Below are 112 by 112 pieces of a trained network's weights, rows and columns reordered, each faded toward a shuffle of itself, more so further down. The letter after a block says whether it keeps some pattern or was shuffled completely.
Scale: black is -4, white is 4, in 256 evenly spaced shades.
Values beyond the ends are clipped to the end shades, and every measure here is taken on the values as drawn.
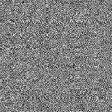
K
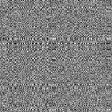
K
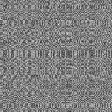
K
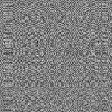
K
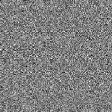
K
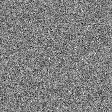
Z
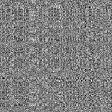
K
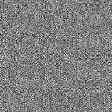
K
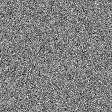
Z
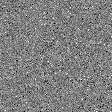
Z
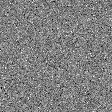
Z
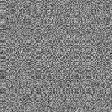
K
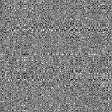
K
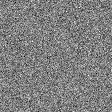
Z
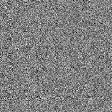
K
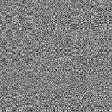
K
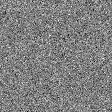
Z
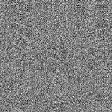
K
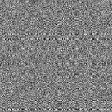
K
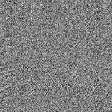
K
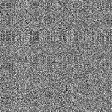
K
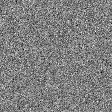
Z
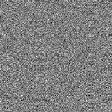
K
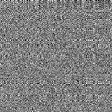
K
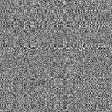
K
